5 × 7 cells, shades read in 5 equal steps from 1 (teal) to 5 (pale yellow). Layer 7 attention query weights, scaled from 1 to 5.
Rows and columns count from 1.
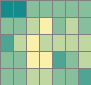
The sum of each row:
17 25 27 25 22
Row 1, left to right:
1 1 3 3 3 3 3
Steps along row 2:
same up up down up down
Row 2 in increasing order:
3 3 3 3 4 4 5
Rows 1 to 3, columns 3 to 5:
3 3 3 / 4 5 3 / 5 4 4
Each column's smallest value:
1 1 3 3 2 3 2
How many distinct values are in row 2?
3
